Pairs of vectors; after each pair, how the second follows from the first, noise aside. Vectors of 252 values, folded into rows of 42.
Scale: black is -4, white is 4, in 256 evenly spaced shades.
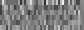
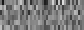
sign-scrambled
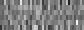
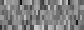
sign-scrambled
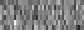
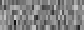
sign-scrambled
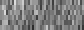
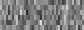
shuffled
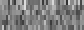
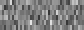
shuffled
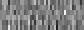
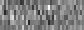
shuffled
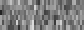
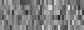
shuffled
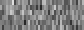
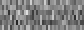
shuffled
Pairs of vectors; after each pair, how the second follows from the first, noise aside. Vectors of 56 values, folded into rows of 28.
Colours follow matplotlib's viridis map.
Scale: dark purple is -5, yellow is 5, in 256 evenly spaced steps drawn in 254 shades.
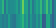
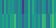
negated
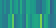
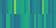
reversed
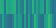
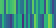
scaled up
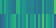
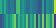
scaled up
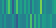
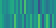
reversed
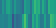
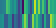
scaled up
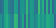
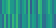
reversed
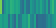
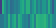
negated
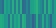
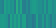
shrunk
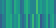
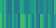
negated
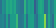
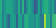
sign-scrambled
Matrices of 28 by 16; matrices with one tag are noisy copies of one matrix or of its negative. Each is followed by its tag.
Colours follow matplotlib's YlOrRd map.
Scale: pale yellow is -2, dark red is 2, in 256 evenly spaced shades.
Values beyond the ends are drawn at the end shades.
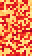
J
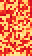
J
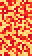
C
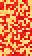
J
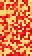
J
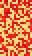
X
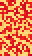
C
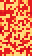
J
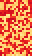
J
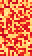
X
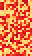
J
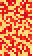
C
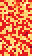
C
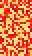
X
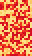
J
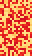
X
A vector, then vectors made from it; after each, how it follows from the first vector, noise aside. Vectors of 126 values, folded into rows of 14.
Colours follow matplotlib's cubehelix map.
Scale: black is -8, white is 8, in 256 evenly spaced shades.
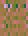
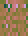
negated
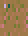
partly zeroed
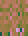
wrapped around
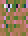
scaled up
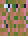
scaled up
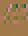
partly zeroed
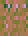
negated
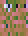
scaled up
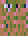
scaled up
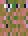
scaled up
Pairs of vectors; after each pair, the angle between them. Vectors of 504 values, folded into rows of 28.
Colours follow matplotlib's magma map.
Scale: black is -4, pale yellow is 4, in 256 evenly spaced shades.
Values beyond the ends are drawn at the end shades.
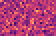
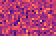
partly aligned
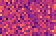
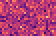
partly aligned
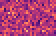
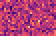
nearly opposite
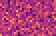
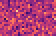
nearly parallel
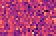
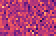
nearly parallel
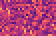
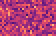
nearly parallel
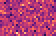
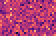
nearly opposite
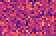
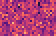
orthogonal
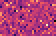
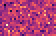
partly opposed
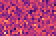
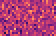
nearly opposite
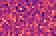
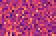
partly opposed
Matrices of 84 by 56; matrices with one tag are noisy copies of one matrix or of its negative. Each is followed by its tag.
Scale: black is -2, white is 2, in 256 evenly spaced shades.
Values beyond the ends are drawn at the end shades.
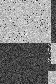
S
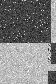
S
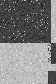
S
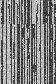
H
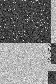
S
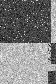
S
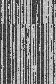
H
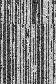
H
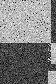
S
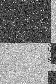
S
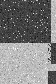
S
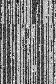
H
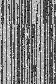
H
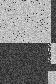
S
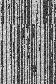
H
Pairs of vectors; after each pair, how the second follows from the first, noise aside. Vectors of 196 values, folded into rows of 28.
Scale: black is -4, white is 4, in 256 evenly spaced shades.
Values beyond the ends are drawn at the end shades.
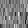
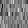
reversed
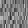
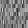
reversed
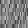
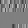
partly zeroed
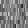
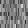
negated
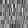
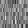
reversed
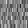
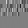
partly zeroed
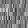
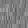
shrunk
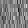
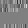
partly zeroed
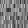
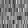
reversed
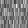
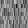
negated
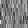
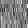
reversed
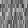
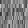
negated
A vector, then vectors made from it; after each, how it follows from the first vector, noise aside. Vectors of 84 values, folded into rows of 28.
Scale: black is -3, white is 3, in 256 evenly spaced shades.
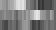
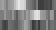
copied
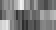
wrapped around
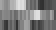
copied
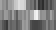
copied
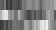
wrapped around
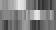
copied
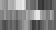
copied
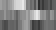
copied
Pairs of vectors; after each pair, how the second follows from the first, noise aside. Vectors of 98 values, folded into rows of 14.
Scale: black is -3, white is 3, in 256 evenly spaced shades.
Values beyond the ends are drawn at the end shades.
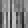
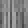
shrunk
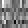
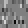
partly zeroed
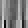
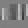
partly zeroed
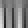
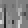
partly zeroed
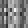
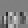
partly zeroed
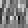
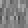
shrunk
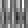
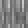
shrunk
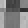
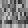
shuffled
